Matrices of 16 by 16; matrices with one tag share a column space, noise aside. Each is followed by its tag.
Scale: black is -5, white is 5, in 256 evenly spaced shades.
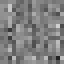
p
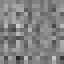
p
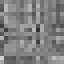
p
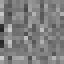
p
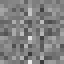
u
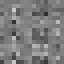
u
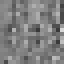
p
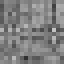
p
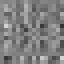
p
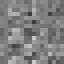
u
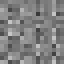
u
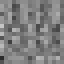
p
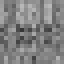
p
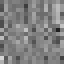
p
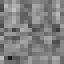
p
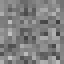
u
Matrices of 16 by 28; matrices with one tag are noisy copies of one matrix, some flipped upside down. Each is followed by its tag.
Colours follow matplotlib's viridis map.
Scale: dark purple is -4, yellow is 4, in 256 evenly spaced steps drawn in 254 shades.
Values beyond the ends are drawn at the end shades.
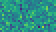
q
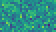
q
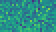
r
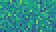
r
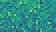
r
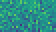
r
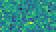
q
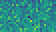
r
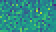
r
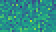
r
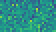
r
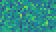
q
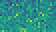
r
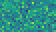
q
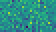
r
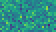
q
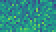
r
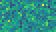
q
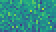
r
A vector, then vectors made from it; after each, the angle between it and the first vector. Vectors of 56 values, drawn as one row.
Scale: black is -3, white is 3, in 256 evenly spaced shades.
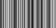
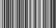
nearly opposite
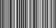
partly opposed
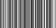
partly aligned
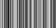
nearly opposite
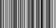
nearly parallel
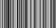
nearly opposite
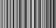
partly opposed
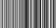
partly opposed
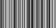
nearly parallel
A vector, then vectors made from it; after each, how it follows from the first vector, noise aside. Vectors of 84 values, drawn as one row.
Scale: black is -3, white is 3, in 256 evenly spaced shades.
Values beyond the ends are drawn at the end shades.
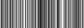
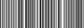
sign-scrambled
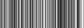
wrapped around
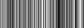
wrapped around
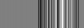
partly zeroed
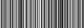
sign-scrambled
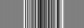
partly zeroed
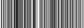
wrapped around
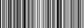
sign-scrambled
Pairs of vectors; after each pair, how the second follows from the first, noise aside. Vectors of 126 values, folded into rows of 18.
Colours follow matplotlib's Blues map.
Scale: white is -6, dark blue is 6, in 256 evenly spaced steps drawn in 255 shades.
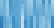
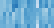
wrapped around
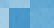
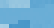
partly zeroed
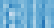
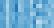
wrapped around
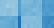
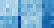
scaled up
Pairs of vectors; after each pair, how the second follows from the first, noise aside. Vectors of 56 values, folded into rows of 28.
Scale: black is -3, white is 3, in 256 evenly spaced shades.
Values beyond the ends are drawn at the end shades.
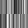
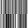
wrapped around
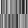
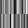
shuffled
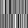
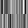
shuffled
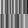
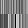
shuffled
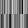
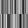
shuffled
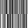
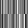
wrapped around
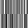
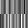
shuffled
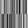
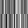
shuffled
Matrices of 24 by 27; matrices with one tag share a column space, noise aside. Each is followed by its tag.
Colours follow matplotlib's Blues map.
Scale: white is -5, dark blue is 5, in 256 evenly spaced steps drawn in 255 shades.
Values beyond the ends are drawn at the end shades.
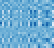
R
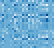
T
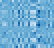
R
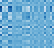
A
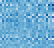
T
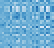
A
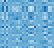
A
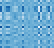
A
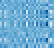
R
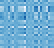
A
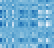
R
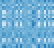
R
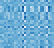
A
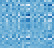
T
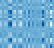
R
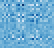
T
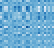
A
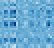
R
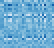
T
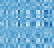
R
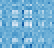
R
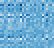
T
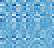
T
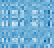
R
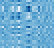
A
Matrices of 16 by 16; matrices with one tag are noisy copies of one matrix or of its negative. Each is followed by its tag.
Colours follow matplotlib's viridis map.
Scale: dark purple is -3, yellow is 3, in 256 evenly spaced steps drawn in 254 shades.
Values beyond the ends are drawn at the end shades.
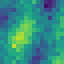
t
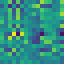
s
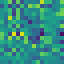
s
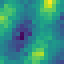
t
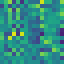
s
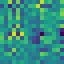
s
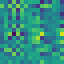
s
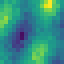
t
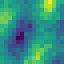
t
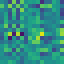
s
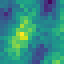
t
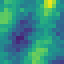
t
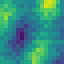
t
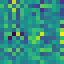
s
